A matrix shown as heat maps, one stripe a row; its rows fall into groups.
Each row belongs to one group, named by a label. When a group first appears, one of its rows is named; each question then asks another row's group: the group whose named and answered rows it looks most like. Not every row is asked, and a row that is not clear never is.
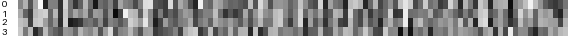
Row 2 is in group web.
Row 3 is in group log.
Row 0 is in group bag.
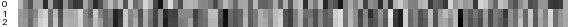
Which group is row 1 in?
web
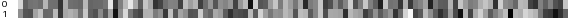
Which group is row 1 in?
bag
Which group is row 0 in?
log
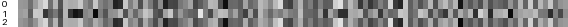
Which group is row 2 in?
web
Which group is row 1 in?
bag
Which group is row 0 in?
web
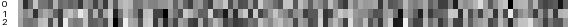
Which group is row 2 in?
bag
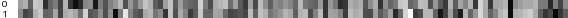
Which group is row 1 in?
bag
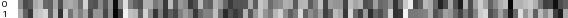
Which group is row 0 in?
bag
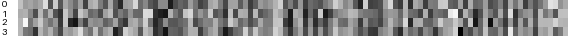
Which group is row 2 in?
web
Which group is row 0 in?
web
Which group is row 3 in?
web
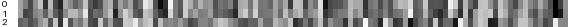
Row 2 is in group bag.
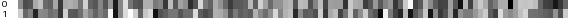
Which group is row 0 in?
bag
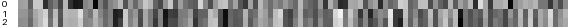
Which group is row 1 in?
web
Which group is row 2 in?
web
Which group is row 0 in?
bag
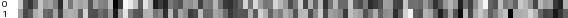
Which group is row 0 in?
web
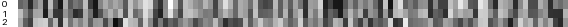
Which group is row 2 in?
web
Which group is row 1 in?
log
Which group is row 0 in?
log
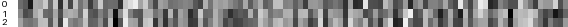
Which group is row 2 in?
bag
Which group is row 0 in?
web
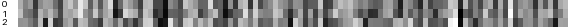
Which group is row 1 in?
web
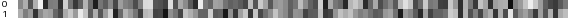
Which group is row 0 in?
bag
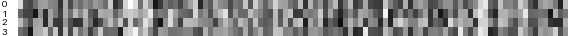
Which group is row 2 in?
log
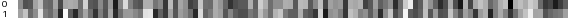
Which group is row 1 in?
bag
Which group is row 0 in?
bag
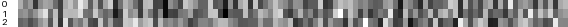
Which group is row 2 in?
bag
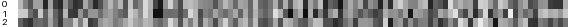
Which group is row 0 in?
log
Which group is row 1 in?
web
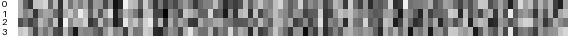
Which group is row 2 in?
bag
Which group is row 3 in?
log
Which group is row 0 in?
web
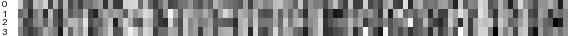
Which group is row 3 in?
log
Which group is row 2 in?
log
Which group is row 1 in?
log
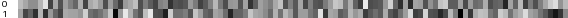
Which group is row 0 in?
web
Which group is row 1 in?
bag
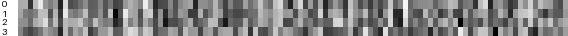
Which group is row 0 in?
web
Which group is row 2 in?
web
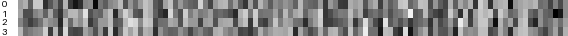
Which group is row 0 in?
bag
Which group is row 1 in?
log
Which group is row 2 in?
log
